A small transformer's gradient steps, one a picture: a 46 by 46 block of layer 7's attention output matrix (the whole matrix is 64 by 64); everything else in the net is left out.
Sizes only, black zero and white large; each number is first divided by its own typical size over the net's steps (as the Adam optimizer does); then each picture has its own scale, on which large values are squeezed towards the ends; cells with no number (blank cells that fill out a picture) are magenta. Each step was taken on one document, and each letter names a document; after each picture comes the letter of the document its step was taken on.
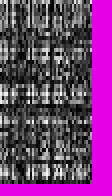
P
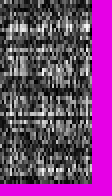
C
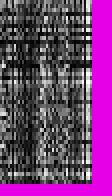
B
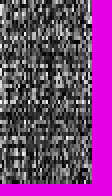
P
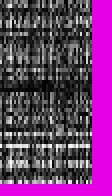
C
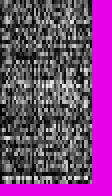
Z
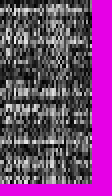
Z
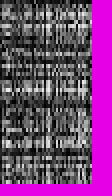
Z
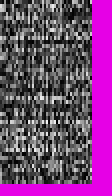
P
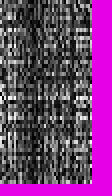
B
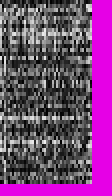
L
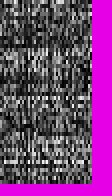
P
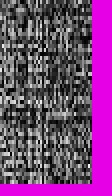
L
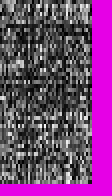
B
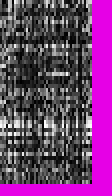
B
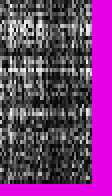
C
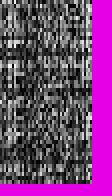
B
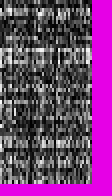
C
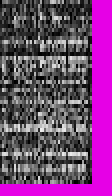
Z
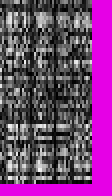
C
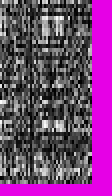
P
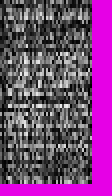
Z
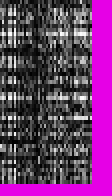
B
